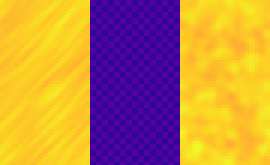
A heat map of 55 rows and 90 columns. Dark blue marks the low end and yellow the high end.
It is made of 1 by 3 panels. Panel 1,1: very high, slanting up to the right, faint in contrast. Panel 1,2: very low, checkered, faint in contrast. Panel 1,3: very high, blotchy, faint in contrast.
